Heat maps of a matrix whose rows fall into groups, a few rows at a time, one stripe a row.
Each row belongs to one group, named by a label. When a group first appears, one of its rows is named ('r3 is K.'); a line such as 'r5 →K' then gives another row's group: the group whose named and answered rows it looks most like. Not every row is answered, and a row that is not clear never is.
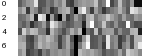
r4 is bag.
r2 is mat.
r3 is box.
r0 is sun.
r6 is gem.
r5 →gem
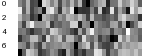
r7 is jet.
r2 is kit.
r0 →kit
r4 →box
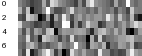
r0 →box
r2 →sun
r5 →kit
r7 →kit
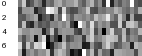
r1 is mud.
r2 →sun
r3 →box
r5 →mat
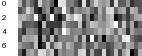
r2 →bag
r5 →kit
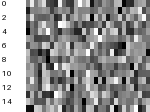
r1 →jet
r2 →bag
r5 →box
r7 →kit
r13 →mud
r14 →gem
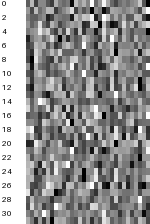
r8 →sun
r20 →jet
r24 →gem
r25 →gem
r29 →mud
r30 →sun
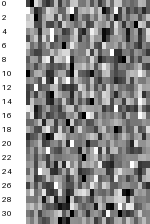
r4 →gem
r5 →gem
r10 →jet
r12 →kit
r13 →mud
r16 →box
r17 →mat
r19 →mud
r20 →mat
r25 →gem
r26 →mud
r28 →mat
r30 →kit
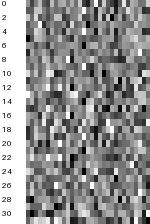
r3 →mat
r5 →jet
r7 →jet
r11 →jet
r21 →box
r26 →mud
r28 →jet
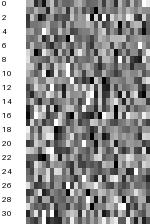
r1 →kit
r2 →bag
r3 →jet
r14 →box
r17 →mud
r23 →jet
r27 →mat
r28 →box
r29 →mat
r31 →sun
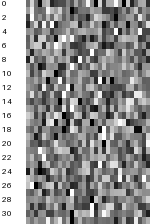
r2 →mud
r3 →gem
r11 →kit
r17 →mat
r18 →bag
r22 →sun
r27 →mat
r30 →mud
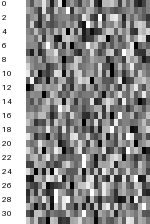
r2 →box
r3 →box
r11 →bag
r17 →gem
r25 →jet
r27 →mud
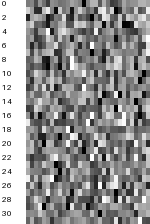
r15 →jet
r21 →gem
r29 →mat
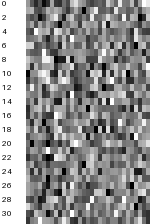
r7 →sun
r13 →mat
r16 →mud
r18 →kit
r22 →mud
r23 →box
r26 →mat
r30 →sun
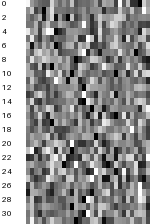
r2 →mat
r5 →box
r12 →box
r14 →box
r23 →gem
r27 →jet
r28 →box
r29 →mud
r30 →box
